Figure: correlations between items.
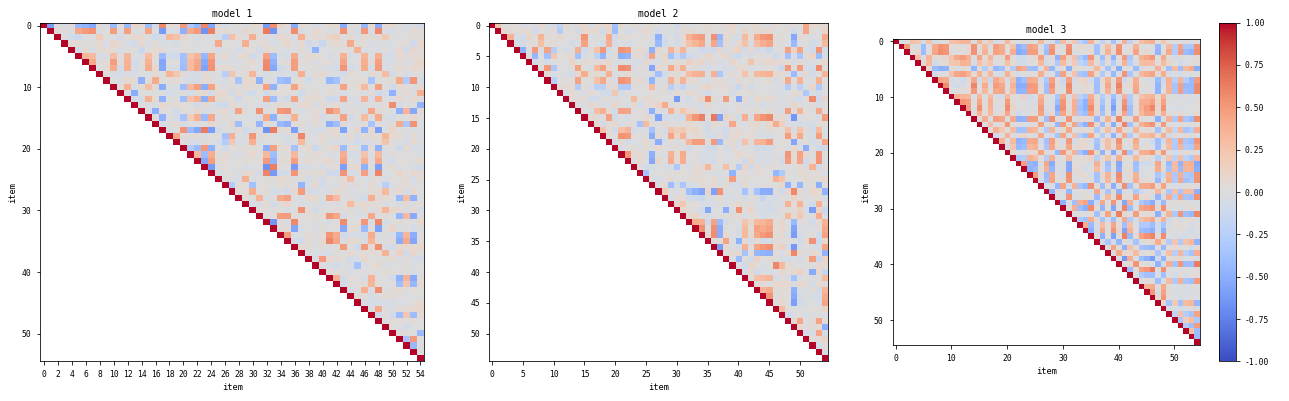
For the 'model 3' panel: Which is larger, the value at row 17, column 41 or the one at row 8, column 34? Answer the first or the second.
the first
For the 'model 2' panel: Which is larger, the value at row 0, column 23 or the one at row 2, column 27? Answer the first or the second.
the first
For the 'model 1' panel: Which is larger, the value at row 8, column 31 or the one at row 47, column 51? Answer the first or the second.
the first
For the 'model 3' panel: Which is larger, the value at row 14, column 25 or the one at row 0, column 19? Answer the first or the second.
the first
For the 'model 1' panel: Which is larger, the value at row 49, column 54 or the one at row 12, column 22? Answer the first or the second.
the second
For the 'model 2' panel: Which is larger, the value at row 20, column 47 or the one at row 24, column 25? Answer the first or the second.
the first
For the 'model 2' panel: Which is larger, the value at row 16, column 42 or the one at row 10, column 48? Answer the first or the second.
the first
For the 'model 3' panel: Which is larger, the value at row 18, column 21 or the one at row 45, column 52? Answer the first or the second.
the first
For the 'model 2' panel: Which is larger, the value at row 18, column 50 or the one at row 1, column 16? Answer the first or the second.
the first
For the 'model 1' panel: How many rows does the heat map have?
55
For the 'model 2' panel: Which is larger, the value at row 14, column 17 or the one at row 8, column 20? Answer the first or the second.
the first
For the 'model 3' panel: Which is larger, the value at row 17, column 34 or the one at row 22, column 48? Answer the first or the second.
the second
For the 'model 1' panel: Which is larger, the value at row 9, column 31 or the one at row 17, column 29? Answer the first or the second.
the second
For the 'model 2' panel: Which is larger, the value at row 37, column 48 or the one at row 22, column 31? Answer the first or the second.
the second
